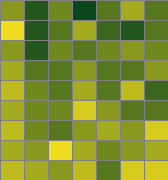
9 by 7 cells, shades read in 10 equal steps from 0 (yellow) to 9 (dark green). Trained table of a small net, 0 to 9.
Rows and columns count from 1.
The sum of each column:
23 52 43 35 48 38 39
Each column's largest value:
4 8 6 9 7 8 7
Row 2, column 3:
6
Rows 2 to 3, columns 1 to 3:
0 8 6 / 4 8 5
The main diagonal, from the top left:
4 8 5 4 6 6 1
